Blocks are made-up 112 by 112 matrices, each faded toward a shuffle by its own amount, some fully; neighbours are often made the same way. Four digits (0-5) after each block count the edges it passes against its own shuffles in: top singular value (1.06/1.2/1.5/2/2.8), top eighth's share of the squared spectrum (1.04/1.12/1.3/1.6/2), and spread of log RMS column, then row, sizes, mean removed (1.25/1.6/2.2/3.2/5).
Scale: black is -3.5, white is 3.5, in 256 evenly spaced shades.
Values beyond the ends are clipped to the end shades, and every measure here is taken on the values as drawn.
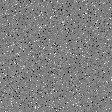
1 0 0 0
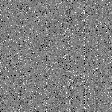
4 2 2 0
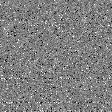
1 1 0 2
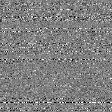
3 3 0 4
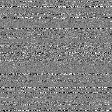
2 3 0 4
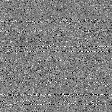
2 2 0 3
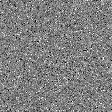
3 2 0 0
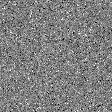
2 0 0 0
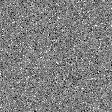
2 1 0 0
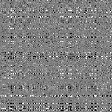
5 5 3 4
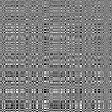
5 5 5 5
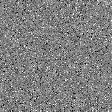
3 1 1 0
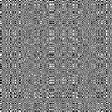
5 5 4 4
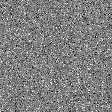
2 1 0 0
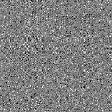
4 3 2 2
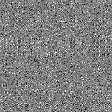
4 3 1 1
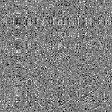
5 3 2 2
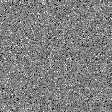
3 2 0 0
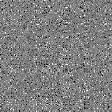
4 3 2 2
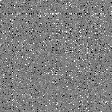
4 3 2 1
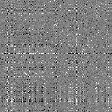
5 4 3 3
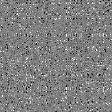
4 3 2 2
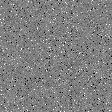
2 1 0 0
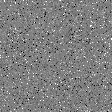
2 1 0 0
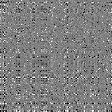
5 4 3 3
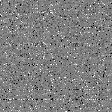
4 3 1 2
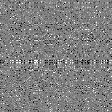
5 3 2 3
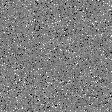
0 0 0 0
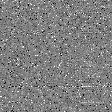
3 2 0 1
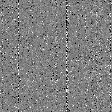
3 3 3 0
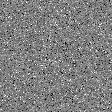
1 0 0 0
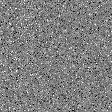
1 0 0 0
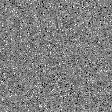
3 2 0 0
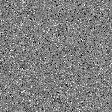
3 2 0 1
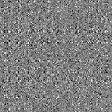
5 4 3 3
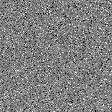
2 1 0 0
